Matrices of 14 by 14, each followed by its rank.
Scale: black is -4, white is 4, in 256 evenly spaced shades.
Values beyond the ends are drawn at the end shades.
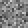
full rank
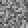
full rank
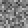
full rank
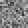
full rank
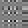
one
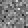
full rank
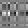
one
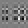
one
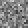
full rank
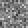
full rank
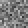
full rank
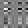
one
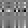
one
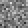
full rank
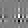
one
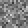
full rank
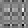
one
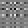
one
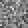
full rank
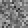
full rank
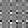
one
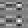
one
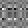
one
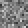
full rank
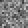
full rank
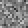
full rank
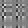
one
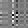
one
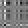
one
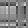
one
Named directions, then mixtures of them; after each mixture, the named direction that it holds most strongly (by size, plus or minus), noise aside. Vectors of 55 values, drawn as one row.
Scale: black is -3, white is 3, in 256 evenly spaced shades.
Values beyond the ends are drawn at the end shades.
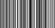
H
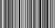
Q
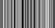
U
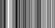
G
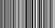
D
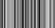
U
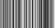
U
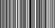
H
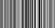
D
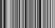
G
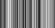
G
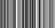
D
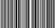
H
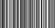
Q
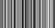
U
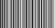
D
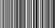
D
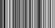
G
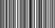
H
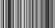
U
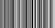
D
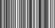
H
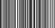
H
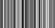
U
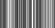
G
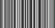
U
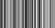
D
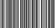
Q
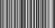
D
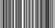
U
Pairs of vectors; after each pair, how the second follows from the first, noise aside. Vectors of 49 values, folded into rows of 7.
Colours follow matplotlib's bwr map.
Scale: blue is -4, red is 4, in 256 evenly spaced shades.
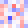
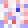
reversed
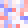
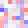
reversed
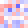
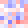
reversed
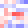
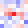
reversed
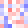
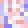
copied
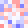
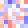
reversed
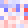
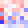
reversed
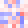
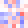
copied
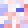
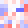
copied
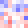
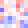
reversed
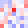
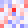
copied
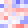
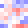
copied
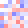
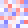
reversed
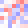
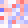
copied
